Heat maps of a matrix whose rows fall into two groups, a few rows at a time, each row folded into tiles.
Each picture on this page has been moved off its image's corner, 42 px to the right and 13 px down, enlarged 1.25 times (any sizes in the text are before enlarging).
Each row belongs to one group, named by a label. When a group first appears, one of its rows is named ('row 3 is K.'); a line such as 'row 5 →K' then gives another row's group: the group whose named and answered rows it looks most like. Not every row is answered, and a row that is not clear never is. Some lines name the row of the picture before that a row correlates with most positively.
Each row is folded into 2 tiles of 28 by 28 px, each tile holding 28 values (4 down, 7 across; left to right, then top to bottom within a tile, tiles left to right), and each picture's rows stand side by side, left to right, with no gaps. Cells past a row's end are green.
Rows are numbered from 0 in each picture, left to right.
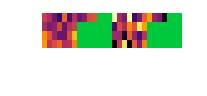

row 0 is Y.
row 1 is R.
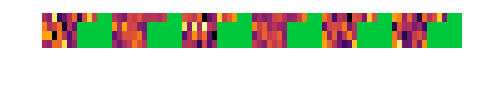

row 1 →R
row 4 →Y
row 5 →Y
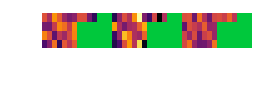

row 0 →R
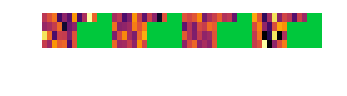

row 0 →Y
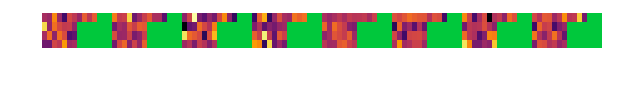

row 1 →R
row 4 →R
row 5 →Y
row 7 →Y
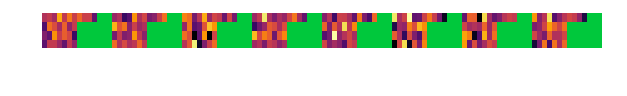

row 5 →R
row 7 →R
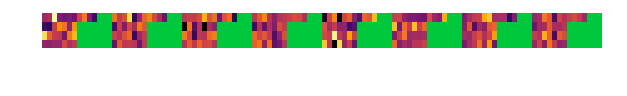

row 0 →R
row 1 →R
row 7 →R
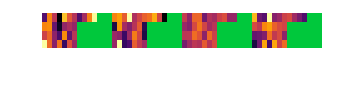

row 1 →Y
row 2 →R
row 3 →R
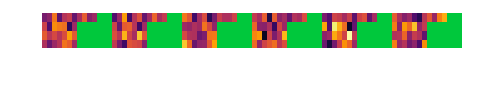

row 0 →R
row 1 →R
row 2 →Y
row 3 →Y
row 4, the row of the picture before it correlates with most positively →2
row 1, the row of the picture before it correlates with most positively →2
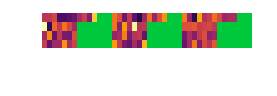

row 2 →R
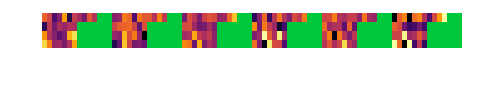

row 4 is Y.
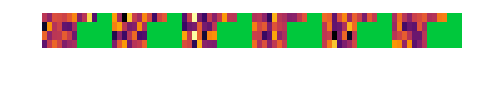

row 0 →Y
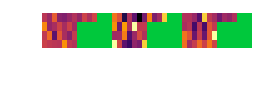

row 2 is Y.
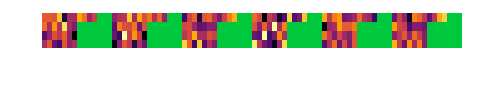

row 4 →R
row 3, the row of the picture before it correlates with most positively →1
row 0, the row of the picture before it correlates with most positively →1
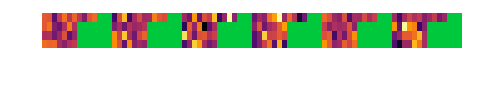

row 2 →Y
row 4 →Y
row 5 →R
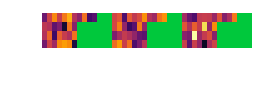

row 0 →Y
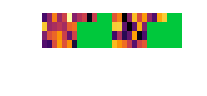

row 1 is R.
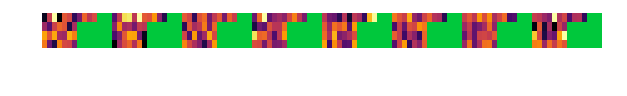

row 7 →Y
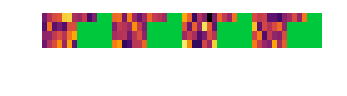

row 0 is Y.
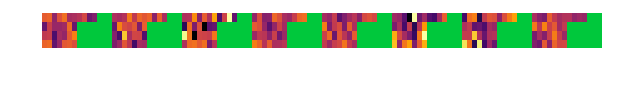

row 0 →Y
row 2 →Y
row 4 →Y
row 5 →Y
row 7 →R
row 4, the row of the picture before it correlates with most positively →3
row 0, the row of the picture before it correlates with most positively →1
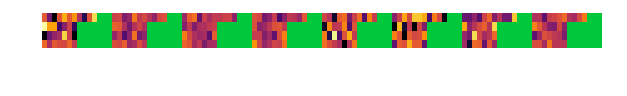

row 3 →Y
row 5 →Y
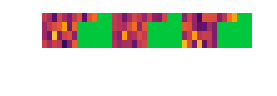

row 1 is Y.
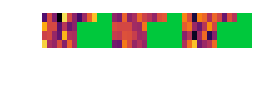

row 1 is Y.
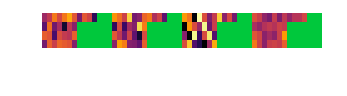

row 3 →Y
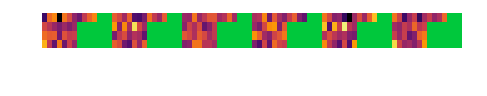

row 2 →Y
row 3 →R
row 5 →Y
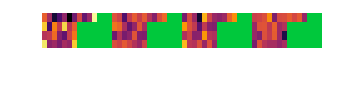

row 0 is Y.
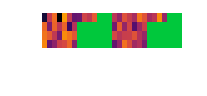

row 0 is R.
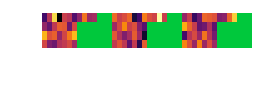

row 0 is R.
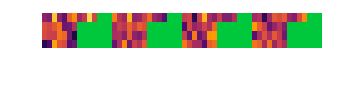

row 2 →Y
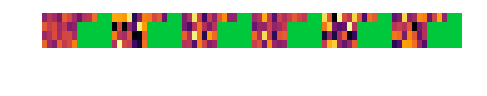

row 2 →R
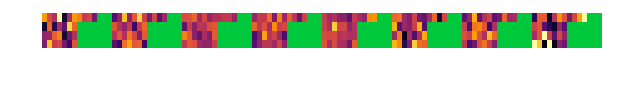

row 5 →Y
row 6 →R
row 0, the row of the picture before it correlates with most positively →1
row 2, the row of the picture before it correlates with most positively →1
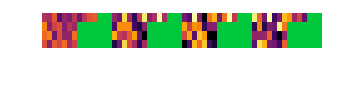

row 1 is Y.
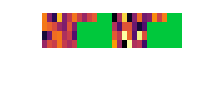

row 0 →R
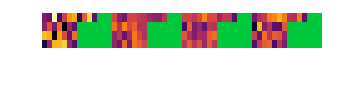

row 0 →Y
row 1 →R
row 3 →Y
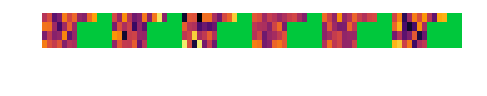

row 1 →Y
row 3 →Y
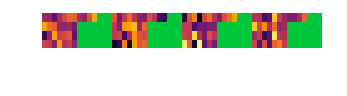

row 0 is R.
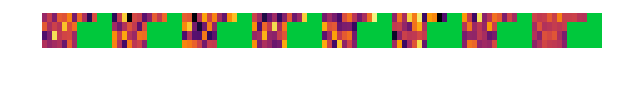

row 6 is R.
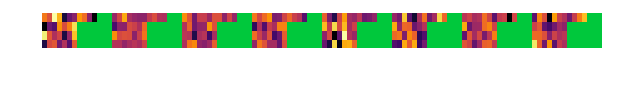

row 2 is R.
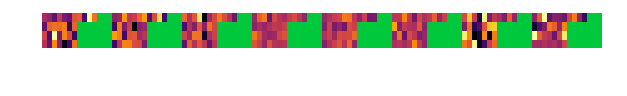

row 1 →Y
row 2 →R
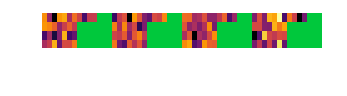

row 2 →Y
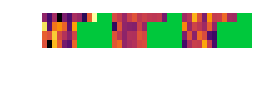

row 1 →Y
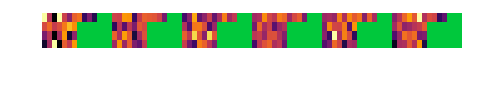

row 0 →R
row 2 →R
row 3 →Y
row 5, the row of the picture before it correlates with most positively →2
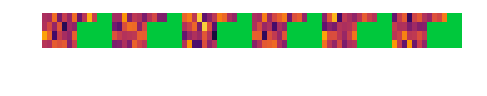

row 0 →Y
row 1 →R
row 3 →Y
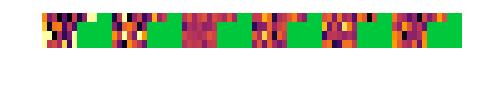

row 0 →Y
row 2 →Y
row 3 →R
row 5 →Y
